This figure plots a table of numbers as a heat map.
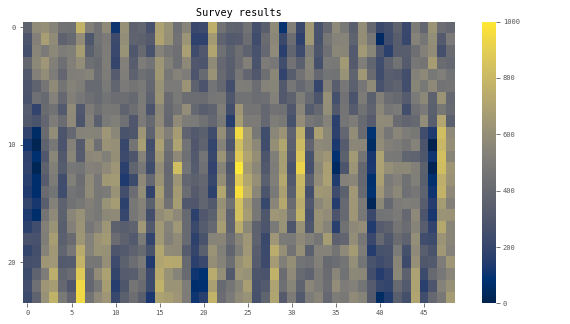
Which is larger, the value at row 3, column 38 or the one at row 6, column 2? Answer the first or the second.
the first
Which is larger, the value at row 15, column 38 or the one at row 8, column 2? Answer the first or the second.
the first
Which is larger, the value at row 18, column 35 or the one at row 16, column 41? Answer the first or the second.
the second
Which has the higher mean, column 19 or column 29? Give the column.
29
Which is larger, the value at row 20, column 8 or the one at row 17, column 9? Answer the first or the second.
the second
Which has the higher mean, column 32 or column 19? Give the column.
32
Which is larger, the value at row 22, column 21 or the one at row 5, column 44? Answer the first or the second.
the first
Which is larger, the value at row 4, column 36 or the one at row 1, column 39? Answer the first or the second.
the first
